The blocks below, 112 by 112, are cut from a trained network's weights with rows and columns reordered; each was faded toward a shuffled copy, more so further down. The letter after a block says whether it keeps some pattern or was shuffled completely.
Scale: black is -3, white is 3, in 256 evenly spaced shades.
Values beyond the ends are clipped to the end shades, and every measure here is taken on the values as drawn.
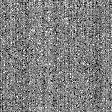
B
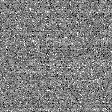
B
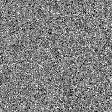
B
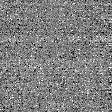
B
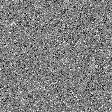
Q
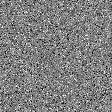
Q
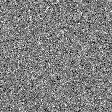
Q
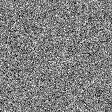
Q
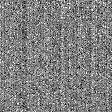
B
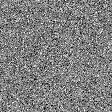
Q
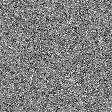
Q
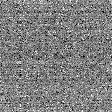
B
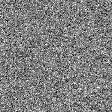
B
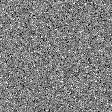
Q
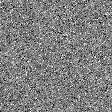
Q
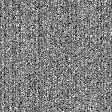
B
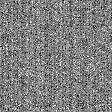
B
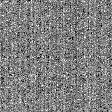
B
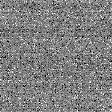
B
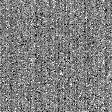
B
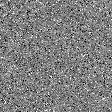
Q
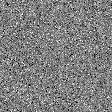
Q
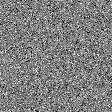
Q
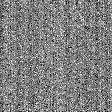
B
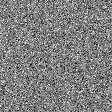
Q
